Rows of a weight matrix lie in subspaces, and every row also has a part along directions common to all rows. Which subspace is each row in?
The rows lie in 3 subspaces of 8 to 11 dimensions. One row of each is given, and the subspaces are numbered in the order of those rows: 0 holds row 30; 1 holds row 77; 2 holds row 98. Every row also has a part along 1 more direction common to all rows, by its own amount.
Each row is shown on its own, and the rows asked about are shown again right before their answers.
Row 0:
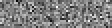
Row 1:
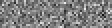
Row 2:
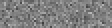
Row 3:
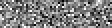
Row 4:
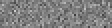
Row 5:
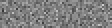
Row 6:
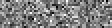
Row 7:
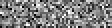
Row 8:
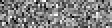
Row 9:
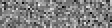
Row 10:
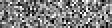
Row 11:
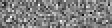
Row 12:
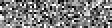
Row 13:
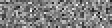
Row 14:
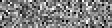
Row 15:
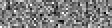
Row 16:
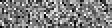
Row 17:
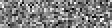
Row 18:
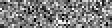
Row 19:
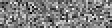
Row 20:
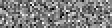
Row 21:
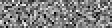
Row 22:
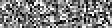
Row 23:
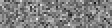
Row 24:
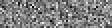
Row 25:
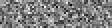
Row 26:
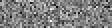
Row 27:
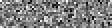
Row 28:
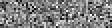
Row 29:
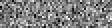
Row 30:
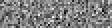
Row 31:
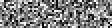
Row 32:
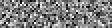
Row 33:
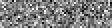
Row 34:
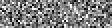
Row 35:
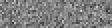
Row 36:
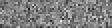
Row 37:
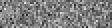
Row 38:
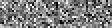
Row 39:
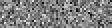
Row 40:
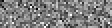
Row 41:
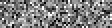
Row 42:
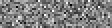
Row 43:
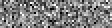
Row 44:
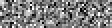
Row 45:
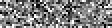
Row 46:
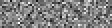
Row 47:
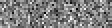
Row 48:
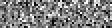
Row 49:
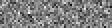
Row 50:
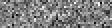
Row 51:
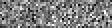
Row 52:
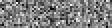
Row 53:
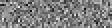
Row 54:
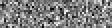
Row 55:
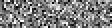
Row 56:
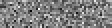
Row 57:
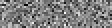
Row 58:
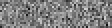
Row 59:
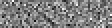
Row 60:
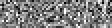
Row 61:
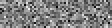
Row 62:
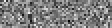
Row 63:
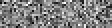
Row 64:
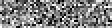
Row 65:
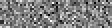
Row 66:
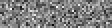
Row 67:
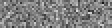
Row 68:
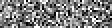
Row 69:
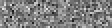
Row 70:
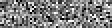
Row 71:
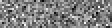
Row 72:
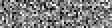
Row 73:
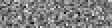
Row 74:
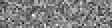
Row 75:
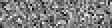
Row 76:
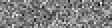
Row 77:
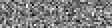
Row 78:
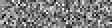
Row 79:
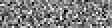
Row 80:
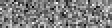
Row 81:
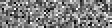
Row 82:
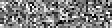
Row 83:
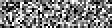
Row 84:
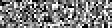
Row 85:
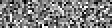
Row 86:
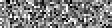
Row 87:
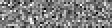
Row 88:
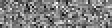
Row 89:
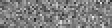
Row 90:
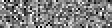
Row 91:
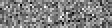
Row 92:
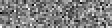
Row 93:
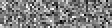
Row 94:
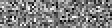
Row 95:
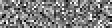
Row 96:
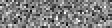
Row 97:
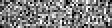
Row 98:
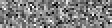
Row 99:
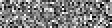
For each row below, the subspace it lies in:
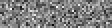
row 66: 1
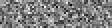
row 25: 0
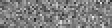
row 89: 1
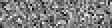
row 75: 2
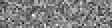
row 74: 2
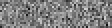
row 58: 1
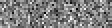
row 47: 2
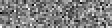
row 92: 1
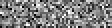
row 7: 1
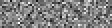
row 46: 0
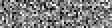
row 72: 1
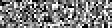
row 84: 1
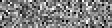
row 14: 1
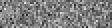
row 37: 1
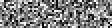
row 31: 0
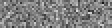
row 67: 2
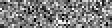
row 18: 1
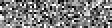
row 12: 1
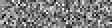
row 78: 2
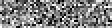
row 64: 1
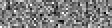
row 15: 2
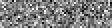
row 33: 2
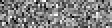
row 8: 2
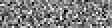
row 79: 0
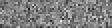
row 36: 1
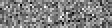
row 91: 1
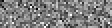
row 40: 0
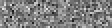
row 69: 2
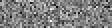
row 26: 1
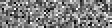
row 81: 2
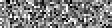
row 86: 2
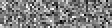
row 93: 2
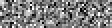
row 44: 2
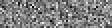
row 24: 0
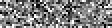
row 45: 1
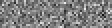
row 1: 0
